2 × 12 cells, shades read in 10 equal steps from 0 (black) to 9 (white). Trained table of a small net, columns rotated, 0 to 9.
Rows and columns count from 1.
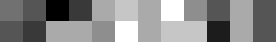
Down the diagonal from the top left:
4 2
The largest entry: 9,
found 2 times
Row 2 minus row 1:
-1 -1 6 4 -1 2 0 -2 2 -2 0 0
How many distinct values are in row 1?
8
